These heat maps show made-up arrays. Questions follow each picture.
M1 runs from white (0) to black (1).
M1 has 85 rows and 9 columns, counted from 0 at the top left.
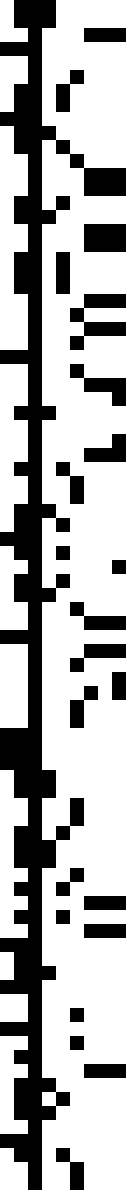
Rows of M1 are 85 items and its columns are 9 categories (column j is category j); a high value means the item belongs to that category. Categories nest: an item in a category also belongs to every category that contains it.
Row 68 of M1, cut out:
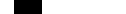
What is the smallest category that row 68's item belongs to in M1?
1
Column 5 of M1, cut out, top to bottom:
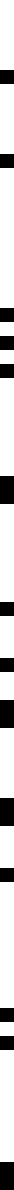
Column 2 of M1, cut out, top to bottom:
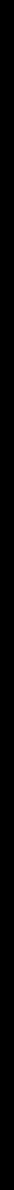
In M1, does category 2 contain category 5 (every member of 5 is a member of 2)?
yes
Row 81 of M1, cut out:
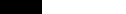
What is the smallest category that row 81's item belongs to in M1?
0
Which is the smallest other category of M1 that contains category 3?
1
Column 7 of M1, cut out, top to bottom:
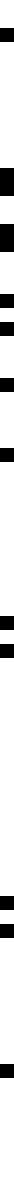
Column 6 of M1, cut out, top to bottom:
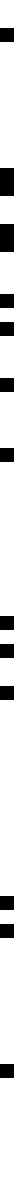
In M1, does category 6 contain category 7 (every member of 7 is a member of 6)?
yes
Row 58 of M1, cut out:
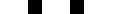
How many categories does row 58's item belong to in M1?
2
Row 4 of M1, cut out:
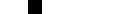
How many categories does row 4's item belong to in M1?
1
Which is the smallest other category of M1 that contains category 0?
1
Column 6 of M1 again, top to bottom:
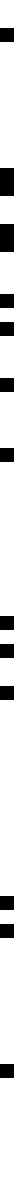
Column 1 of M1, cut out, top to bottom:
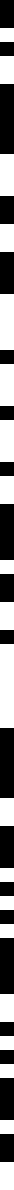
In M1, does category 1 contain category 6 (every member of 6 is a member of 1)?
no
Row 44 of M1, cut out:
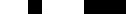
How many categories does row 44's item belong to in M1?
4
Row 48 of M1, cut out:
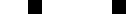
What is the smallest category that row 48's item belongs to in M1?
8
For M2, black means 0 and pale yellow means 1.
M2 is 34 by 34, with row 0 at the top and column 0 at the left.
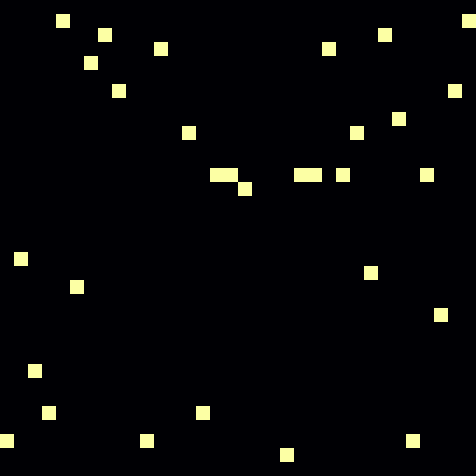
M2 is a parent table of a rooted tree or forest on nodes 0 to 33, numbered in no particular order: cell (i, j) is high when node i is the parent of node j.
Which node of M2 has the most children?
12
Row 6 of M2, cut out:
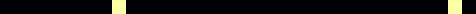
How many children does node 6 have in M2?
2
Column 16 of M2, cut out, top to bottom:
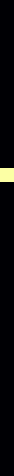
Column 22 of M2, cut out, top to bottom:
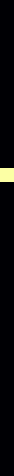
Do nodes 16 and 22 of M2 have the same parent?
yes
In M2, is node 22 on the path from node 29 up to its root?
yes
